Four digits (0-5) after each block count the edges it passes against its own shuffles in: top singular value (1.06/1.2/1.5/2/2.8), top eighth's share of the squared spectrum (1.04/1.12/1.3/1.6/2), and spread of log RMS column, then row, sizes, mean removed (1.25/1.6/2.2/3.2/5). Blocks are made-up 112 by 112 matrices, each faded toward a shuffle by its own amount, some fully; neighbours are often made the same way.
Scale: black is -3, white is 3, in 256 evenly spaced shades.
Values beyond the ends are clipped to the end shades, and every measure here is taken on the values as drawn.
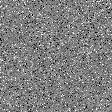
0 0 0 0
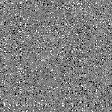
4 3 2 1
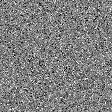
0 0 0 0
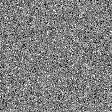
0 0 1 0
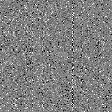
4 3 2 1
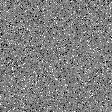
1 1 0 0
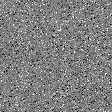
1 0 0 0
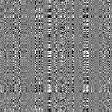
5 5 5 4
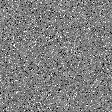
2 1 0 0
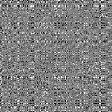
5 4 3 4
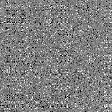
4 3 2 2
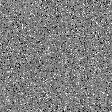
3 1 0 0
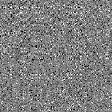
4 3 2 2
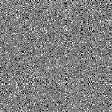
4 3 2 2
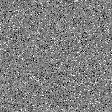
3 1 0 0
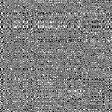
5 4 3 3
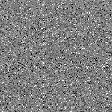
4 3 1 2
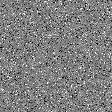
2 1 0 0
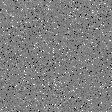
0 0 0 0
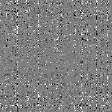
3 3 3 3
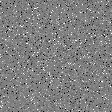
0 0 0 0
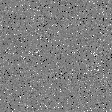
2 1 1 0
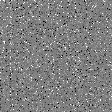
1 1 1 1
